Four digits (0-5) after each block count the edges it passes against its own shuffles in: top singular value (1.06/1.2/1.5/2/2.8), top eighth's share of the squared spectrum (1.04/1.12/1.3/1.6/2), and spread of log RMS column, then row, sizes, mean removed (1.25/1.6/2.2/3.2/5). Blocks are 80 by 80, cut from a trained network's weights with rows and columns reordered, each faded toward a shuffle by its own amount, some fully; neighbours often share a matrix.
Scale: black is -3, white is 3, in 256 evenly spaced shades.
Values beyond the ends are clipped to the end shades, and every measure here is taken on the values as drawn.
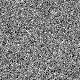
1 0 0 0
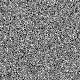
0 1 0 0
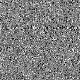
3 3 0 2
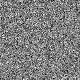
0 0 0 0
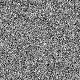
0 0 0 0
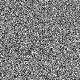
2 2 0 1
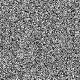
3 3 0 1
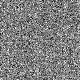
0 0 0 0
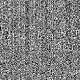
3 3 1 2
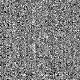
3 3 0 2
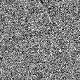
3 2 0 1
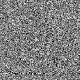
2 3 0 2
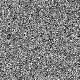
1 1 0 0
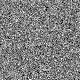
1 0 0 0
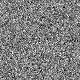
2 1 0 0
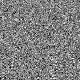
2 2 0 1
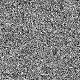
1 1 0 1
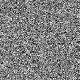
2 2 1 1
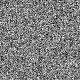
1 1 0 0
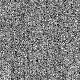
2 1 0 0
